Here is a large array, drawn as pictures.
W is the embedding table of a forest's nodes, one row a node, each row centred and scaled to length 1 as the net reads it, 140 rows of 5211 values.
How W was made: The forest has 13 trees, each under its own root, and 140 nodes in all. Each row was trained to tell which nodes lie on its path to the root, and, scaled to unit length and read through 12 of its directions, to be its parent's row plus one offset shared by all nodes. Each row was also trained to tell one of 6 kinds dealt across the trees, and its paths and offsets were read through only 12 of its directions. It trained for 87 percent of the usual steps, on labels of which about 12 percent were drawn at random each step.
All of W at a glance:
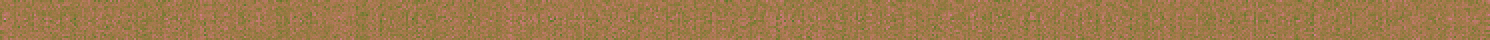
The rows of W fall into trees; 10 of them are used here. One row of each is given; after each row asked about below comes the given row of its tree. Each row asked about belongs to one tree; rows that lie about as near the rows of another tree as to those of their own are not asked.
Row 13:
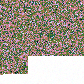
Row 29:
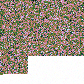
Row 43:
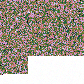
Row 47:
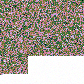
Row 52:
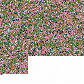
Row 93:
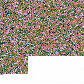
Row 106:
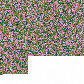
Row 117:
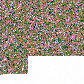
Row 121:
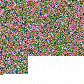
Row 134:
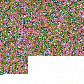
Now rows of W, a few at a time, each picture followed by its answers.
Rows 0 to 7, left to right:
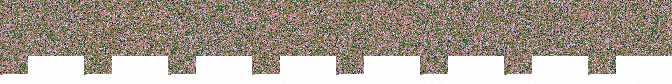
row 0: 13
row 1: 93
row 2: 52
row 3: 93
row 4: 117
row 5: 13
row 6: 13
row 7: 106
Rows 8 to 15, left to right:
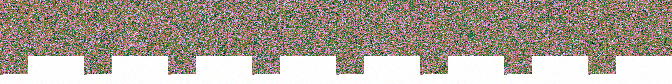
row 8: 121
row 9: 117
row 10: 52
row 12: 29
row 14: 43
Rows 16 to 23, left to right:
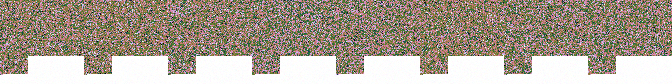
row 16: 117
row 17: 121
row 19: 134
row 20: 93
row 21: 47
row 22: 13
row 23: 43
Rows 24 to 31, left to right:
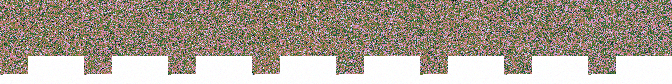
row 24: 134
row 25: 47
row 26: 134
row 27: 29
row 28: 29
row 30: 13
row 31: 134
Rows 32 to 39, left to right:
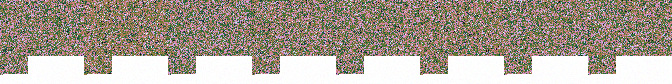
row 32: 43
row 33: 13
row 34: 117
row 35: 29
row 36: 43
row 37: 106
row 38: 43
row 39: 117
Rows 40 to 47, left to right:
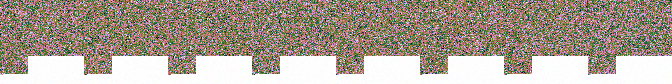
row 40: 93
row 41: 134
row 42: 121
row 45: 93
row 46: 29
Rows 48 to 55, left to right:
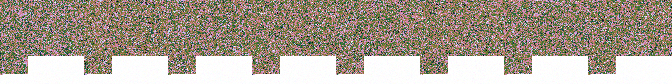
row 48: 93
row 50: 43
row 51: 47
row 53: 93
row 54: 43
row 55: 93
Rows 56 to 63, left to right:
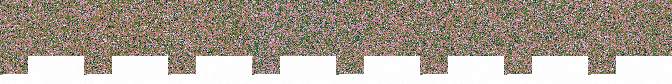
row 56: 13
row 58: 121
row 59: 47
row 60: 29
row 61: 47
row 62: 134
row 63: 121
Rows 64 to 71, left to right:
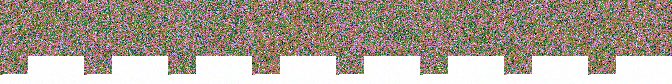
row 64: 13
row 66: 106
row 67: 43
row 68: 121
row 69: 121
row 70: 52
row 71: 117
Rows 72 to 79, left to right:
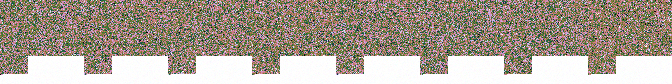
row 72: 52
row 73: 47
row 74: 29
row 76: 47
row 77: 47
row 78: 13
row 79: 47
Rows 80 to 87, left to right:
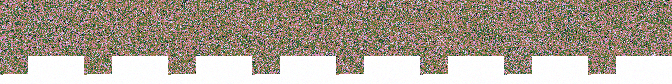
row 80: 13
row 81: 47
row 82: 47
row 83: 43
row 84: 13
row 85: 121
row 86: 121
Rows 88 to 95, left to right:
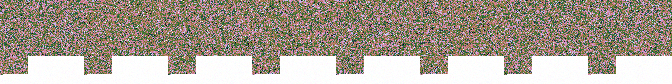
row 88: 134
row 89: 121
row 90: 47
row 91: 43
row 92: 117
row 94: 134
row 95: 93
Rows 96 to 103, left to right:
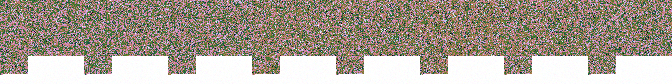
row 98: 43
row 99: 13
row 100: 121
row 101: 43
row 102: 121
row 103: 121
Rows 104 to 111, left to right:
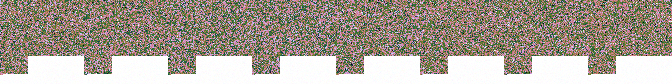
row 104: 47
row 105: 134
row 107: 52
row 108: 93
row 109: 47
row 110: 134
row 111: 47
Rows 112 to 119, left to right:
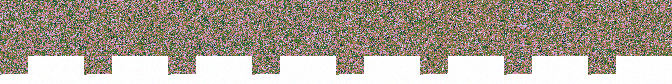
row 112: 117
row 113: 121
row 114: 47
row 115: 13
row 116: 134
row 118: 29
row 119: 106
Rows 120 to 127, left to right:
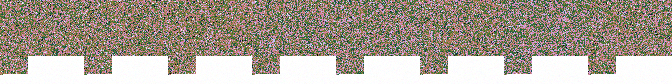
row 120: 134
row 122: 52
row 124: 134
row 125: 121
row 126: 29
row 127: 134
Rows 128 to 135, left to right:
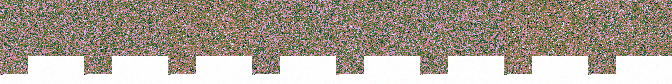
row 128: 134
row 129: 43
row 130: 29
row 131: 43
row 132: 13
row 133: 117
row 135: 43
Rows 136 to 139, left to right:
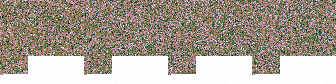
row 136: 43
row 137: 117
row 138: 121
